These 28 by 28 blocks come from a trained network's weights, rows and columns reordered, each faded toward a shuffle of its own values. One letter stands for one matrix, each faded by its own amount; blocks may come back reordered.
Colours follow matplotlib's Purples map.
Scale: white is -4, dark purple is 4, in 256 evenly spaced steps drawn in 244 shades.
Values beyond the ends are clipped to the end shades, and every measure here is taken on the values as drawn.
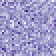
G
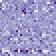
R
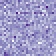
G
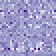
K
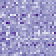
K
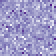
G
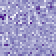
R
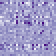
K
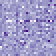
R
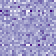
K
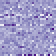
K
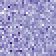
G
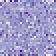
R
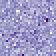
G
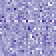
R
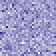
G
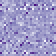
K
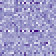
K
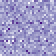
R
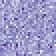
G
